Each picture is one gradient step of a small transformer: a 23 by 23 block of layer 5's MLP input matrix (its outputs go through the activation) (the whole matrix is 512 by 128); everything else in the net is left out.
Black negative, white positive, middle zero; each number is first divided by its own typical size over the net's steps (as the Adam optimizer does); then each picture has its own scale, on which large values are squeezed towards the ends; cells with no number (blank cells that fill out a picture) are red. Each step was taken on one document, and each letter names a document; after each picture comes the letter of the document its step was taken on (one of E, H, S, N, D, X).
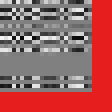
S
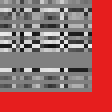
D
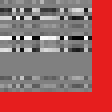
S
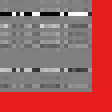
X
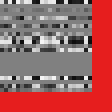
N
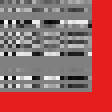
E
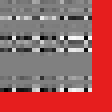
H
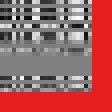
S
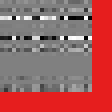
H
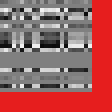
D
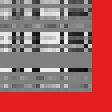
D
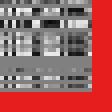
E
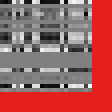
D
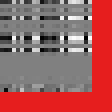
H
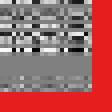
S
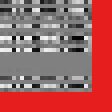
S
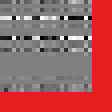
H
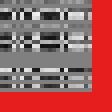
D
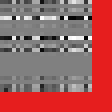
H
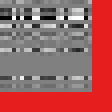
S
